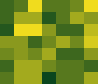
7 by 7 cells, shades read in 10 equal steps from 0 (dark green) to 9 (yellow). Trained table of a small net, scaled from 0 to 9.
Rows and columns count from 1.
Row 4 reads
5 5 2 4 6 4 8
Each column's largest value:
5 9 9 6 6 6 9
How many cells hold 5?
6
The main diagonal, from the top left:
2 6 9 4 2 3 6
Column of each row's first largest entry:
3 2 2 7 4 2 2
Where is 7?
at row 3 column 7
